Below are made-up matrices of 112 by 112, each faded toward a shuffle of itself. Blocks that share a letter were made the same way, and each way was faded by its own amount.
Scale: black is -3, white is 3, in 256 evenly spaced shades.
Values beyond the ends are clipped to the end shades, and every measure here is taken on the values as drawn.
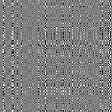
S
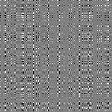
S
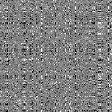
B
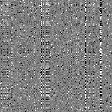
B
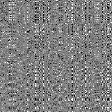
B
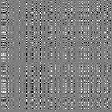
S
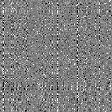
B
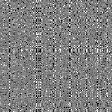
B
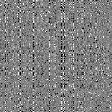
B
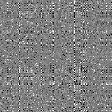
B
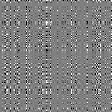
S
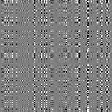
S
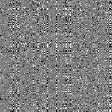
B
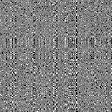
B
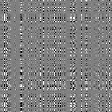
S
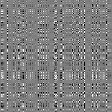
S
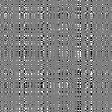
S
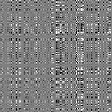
S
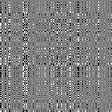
S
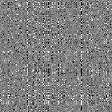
B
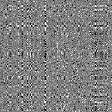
B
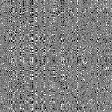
B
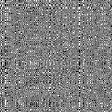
B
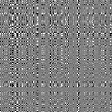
S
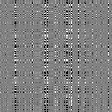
S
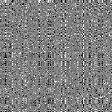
B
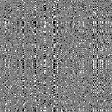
B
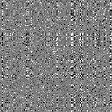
B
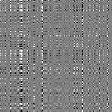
S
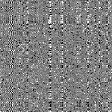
B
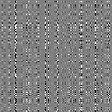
S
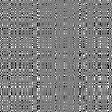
S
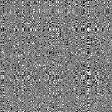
B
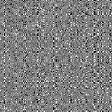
B
